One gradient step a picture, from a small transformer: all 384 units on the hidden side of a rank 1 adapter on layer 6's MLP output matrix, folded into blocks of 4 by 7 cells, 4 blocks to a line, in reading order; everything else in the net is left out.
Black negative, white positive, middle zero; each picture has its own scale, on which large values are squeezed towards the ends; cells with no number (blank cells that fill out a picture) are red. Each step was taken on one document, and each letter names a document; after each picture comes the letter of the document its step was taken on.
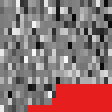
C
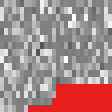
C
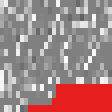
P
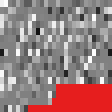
P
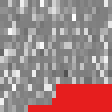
C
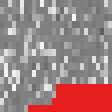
C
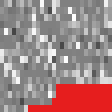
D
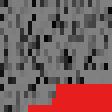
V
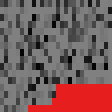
V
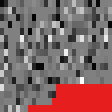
V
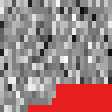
P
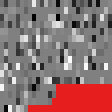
V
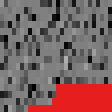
V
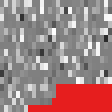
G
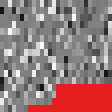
C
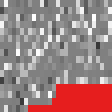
P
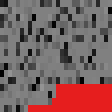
V
